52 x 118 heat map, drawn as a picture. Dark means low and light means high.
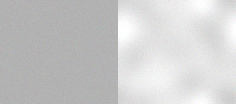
The table splits into one row of 2 panels. Panel 1,1: high, flat. Panel 1,2: very high, smooth, faint in contrast.
